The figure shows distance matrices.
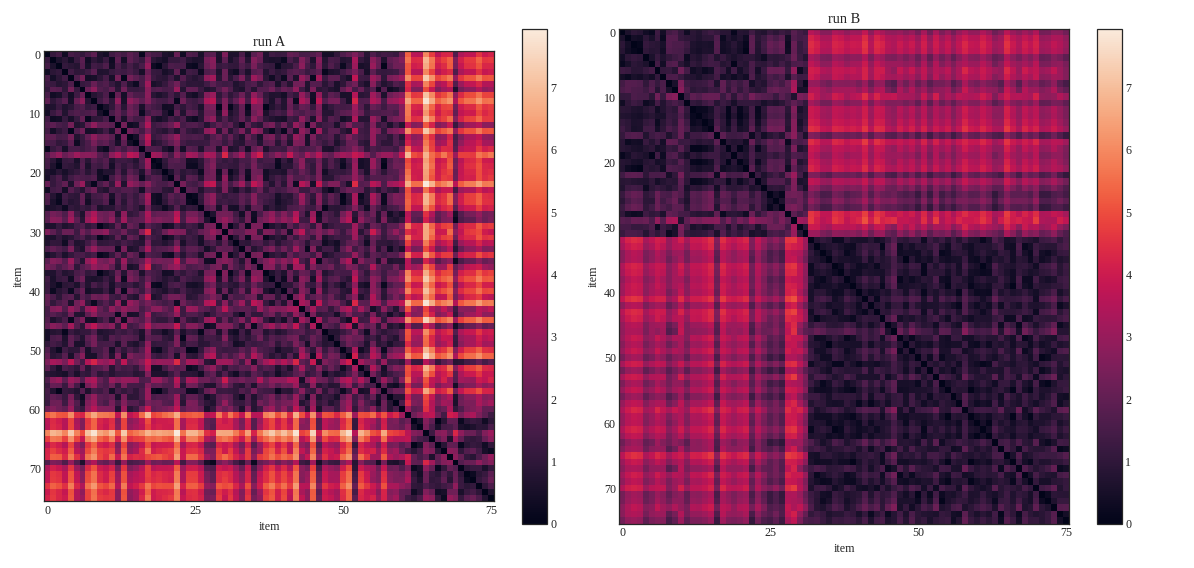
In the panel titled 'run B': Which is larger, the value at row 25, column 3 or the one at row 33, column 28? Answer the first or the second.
the second
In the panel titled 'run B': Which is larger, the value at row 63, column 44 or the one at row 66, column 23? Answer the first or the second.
the second
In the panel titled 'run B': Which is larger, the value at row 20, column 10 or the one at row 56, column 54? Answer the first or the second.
the first
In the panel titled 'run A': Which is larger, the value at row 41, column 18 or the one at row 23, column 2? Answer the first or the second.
the second
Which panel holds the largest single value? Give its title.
run A
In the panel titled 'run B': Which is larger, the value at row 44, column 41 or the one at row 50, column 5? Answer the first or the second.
the second
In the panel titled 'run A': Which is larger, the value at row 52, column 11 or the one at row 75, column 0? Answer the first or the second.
the second
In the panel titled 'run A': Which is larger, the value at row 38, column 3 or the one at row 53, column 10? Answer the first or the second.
the second
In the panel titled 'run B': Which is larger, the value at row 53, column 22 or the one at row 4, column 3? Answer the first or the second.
the first
